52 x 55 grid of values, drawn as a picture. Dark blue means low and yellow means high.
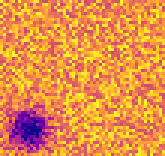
Ninth with the lowest average: bottom left. Dips: one, in the bottom left. Odd rows or columns: none. Average level on the scale: 70%. Mirror symmetry: none.
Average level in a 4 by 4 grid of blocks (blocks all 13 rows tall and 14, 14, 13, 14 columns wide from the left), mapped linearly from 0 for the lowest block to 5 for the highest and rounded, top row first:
5545 / 5555 / 4555 / 0455
